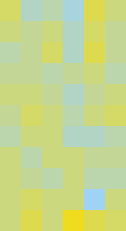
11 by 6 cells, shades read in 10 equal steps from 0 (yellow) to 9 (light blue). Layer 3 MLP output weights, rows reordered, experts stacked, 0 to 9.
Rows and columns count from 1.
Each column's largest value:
6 7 6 8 9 6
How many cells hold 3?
7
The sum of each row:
30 28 28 31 29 25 34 28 31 28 15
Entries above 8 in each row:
0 0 0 0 0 0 0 0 0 1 0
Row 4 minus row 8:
1 -1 2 1 -1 1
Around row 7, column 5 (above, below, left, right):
4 5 7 6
